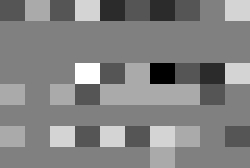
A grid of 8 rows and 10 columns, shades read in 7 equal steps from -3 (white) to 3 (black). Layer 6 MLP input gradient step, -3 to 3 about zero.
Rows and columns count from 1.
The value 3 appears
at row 4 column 7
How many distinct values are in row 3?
1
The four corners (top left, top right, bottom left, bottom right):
1 -2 0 0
